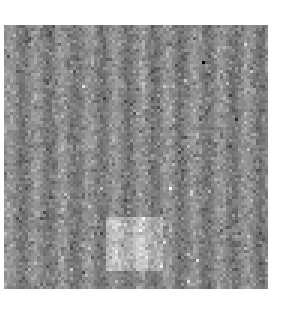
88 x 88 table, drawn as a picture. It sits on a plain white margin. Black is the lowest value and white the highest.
There is no overall slope. The bottom middle is the ninth with the highest average. An odd patch, higher than its surroundings, sits in the bottom middle. Upright stripes repeat 10 times across the table.
